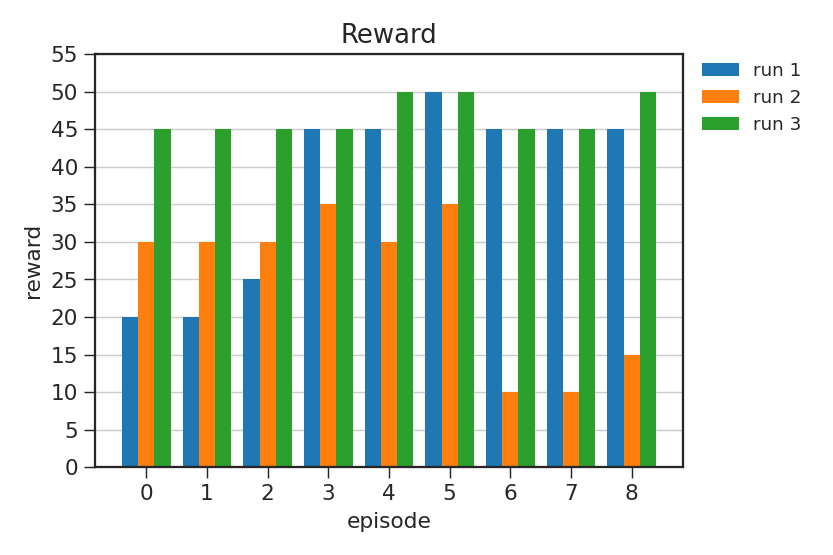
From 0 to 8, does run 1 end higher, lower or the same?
higher
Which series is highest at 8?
run 3
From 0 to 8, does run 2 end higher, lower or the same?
lower
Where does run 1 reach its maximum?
5
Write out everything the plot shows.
Title: Reward
x-axis: episode, ticks 0 1 2 3 4 5 6 7 8
y-axis: reward, ticks 0 5 10 15 20 25 30 35 40 45 50 55
Legend: run 1, run 2, run 3
Values:
run 1: 20 20 25 45 45 50 45 45 45
run 2: 30 30 30 35 30 35 10 10 15
run 3: 45 45 45 45 50 50 45 45 50
